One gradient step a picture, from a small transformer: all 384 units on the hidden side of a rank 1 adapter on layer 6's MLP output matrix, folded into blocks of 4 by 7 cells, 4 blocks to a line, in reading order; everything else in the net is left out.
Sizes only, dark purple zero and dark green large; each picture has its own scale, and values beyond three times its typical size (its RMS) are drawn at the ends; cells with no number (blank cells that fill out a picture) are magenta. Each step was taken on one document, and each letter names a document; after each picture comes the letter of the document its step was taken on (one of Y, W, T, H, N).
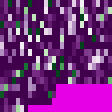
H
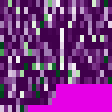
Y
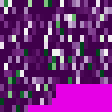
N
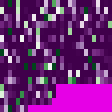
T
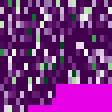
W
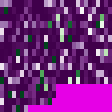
N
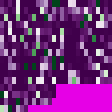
T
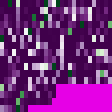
Y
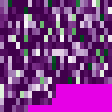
N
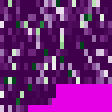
W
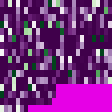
Y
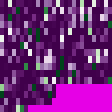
H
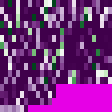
W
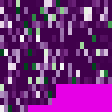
T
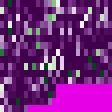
T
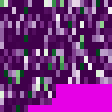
N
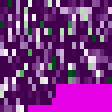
H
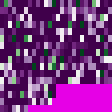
N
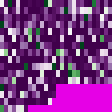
Y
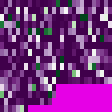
H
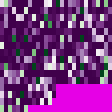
N
